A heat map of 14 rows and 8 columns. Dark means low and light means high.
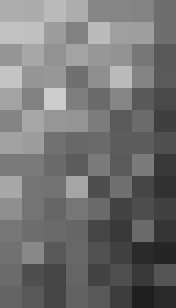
Ninth with the lowest average: bottom right. Stripes: none. Slope: up to the top left. Ninth with the highest average: top left.
